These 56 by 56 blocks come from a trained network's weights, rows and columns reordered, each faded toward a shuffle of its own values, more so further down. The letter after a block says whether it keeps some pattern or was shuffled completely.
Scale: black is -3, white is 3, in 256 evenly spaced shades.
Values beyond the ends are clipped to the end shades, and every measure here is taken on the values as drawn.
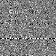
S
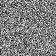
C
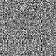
S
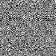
S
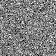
C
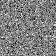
C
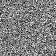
C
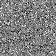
C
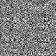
S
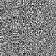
S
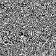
S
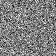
C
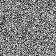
C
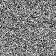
C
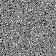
C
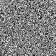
C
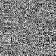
S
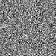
S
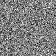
C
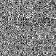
S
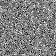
C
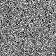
C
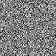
S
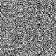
S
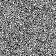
C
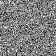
C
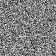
C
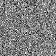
S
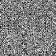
S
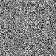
S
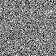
C
